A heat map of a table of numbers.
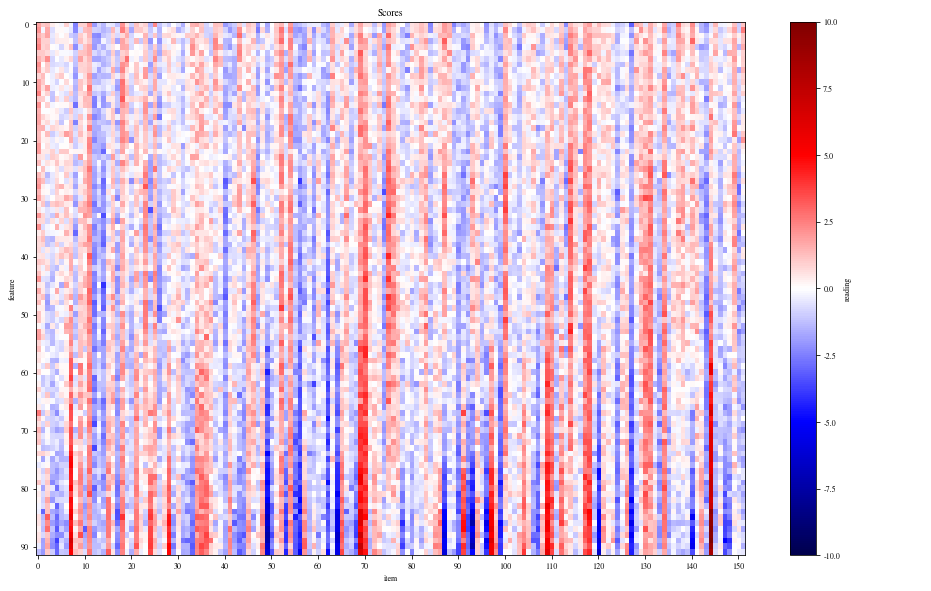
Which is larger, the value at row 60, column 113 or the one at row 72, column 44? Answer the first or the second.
the first
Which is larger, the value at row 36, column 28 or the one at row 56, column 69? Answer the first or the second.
the second
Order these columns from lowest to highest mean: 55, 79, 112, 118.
55, 79, 112, 118
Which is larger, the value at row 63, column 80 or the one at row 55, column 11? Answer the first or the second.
the second
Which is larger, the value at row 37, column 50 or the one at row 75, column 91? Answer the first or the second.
the second
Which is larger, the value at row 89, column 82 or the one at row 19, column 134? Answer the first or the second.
the second
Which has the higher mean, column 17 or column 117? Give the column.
117
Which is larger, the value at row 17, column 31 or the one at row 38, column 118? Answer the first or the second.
the second
